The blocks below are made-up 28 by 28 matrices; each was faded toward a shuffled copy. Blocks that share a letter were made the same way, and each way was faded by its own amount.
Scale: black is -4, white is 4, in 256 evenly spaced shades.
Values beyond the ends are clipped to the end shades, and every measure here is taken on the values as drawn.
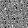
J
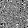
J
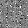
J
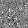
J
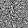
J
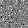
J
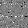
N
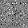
N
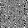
J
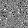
N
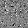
N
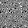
N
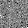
J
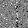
J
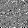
N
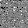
N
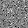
J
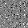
N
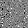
J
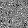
J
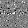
N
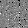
J
